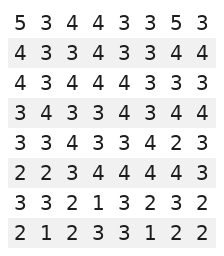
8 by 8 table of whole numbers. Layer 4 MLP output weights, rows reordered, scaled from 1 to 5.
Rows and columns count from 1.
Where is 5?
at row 1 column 1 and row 1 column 7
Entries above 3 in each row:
4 4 4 4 2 4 0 0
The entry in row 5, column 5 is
3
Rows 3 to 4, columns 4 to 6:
4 4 3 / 3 4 3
